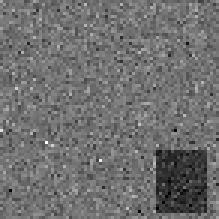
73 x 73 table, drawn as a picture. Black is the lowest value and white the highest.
Ninth with the lowest average: bottom right. Mirror symmetry: none. Odd patch: lower, in the bottom right. Stripes: none.
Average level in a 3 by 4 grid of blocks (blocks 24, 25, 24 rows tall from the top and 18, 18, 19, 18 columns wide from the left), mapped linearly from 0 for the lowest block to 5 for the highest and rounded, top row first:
5555
5555
5540
